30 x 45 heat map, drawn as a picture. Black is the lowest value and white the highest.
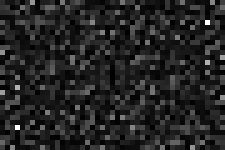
Grain: fine. Histogram: skewed, a long tail of high values. Slope: none. Symmetry: a half turn. Seam: none.
